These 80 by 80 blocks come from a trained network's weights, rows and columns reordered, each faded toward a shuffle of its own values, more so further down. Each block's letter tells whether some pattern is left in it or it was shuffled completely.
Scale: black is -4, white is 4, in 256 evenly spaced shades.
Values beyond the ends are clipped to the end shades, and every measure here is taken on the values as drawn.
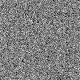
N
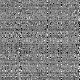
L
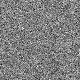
N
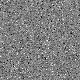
N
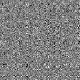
L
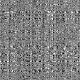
L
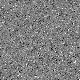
N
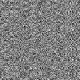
L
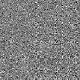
L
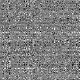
L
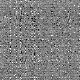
L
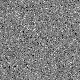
N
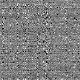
L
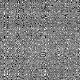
L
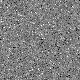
N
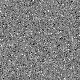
N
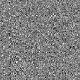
L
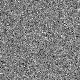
N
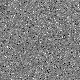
N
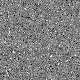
N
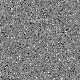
N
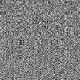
L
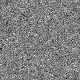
N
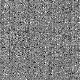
L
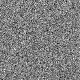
N
